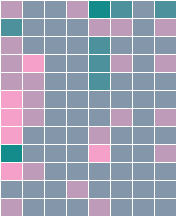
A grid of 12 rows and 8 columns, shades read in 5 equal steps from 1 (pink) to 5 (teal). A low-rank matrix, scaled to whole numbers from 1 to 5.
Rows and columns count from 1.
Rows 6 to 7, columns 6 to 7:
3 3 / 2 3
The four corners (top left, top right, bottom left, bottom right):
2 4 2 3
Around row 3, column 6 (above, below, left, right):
2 2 4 3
